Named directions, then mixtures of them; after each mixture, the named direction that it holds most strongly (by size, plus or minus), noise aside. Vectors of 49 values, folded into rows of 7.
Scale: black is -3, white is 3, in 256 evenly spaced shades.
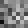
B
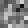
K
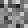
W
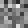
W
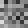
B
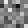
W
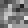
K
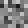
W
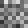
W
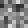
W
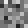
W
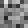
W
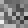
B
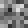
K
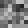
K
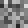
W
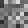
W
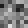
K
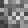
B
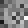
B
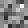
K
